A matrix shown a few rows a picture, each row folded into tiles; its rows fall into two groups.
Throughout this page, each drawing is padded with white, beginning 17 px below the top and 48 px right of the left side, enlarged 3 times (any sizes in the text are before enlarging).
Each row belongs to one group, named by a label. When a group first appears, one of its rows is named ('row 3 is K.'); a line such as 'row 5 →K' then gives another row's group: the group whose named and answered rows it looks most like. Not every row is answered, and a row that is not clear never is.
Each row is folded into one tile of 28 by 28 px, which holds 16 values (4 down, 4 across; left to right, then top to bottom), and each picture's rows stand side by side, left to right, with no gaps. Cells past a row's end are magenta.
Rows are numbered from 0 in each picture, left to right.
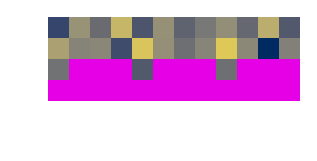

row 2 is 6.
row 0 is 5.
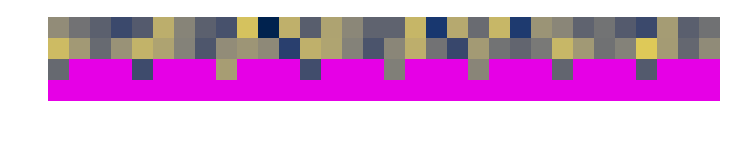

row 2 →5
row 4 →5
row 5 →5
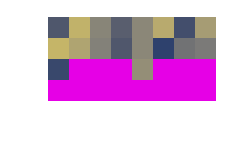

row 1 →5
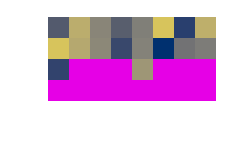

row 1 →5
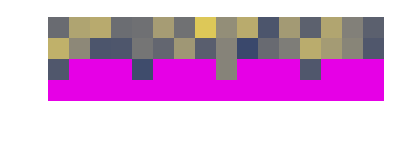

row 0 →6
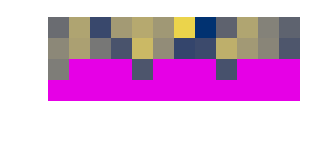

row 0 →5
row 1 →6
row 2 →6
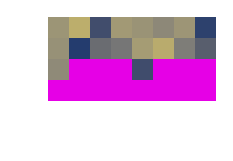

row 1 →6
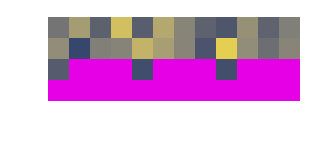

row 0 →5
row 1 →6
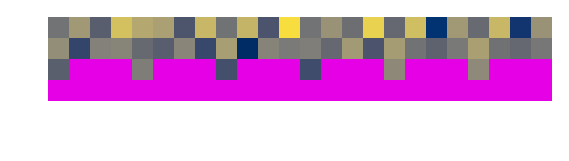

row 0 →5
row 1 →5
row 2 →5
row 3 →5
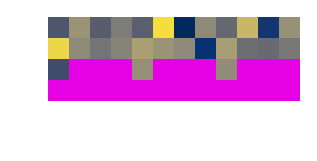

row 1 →5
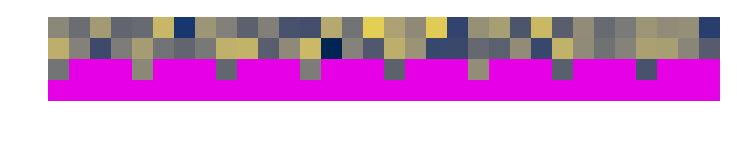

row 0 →6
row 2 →6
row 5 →5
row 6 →6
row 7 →6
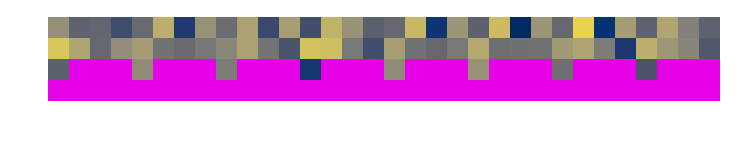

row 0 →6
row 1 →5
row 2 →5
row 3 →6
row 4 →5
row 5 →5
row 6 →5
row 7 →6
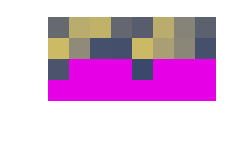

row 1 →6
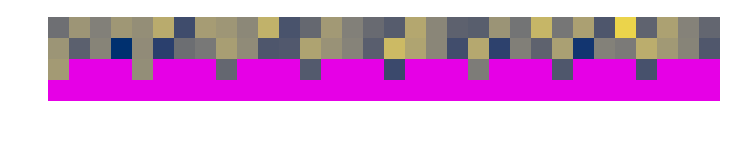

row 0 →5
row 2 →6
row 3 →6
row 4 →6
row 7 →6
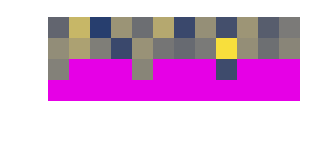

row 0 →5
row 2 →6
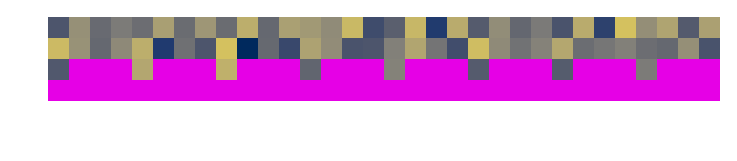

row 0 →6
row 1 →5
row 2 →5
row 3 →6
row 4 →5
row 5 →6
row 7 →5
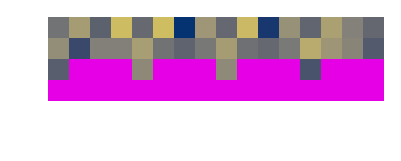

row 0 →5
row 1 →5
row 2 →5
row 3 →6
